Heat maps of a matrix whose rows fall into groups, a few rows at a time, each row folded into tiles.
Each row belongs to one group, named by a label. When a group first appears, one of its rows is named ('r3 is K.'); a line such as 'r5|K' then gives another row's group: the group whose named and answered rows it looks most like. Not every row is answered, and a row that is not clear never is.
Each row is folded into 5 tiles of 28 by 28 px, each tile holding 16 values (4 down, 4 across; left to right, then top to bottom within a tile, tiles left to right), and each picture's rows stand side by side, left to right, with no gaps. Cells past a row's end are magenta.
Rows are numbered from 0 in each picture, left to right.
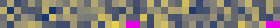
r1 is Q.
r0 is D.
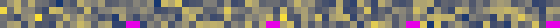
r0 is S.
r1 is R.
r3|D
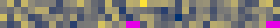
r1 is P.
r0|Q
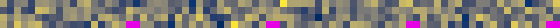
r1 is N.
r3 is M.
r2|P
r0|D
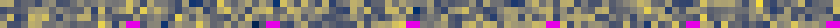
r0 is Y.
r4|D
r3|R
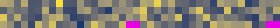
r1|S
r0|N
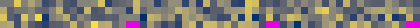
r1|R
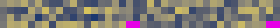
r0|R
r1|Q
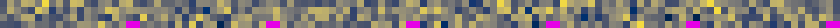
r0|Q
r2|Y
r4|P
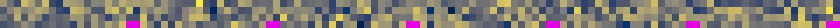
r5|Y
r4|D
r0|Q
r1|N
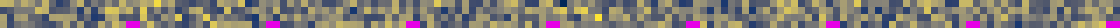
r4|S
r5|D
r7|Q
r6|M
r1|S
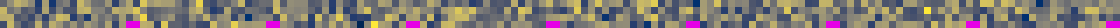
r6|R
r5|M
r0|P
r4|D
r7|Q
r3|Y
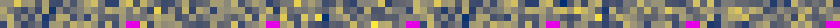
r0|P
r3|P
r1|D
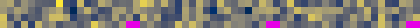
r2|Y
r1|N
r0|N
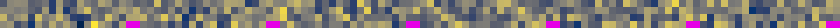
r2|S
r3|D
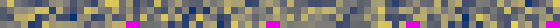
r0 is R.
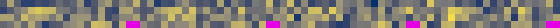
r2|Y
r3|Y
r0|Y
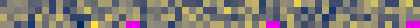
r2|P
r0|N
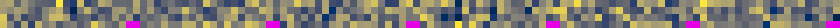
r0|N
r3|P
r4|S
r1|R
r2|P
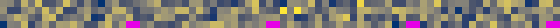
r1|R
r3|M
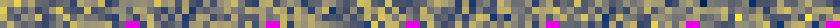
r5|N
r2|D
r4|M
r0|S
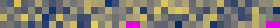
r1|Q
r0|M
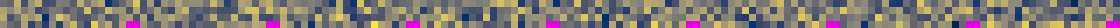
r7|R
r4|M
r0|M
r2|N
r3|D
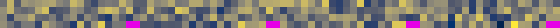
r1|Q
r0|Q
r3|N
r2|Q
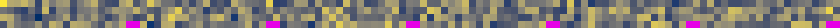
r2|R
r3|Q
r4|Y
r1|Y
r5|Y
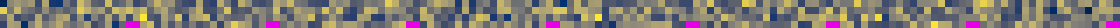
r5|D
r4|S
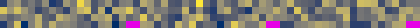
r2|D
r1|N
